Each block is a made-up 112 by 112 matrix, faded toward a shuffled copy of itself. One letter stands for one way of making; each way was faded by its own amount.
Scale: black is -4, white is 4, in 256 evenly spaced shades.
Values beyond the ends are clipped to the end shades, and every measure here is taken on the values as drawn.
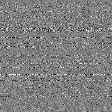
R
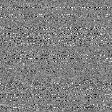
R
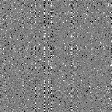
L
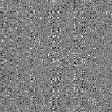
L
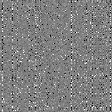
L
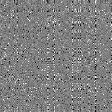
L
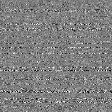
R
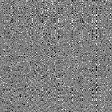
L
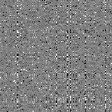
L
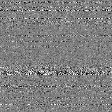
R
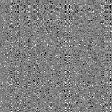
L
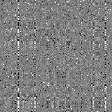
L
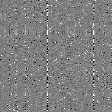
L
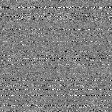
R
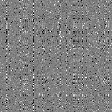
L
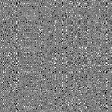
L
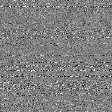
R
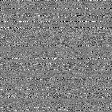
R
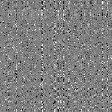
L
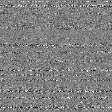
R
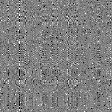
L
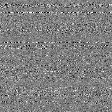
R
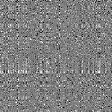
L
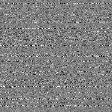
R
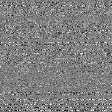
R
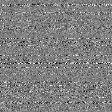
R
